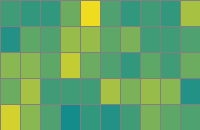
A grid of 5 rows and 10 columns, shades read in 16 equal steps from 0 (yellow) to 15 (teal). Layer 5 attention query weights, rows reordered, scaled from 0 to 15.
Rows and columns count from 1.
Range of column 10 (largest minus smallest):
9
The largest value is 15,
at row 5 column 4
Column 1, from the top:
12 14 7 9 2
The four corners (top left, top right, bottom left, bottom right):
12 5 2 11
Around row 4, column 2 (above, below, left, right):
7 7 9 12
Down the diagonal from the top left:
12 10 10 12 13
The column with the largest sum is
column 3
